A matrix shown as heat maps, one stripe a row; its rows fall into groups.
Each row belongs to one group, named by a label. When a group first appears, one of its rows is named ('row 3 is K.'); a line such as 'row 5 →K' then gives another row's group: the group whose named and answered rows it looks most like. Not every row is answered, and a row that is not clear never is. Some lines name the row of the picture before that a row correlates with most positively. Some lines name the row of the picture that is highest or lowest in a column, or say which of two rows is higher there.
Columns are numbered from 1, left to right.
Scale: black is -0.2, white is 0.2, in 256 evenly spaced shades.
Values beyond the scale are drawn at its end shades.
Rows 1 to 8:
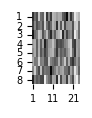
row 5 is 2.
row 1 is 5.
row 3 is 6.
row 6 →2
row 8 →5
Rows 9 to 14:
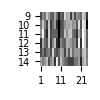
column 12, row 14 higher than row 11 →Yes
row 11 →6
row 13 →5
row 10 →6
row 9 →6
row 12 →6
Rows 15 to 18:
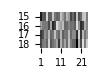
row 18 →6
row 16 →2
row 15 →5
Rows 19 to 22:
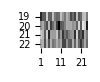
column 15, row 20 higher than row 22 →Yes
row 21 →2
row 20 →6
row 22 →2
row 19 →5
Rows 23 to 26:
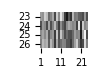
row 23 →2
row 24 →6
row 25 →2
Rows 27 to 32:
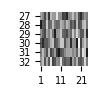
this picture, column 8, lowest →29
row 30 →5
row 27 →2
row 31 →6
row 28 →5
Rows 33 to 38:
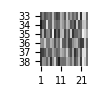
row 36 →2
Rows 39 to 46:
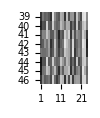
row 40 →5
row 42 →6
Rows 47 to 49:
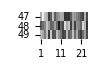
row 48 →6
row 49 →2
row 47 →2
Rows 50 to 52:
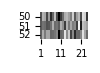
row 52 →6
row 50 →6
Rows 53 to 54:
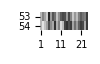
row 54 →2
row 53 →2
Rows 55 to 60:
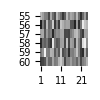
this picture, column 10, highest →60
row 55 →2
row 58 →5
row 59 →2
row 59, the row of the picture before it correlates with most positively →54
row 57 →2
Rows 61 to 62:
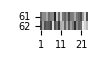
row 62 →5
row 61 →2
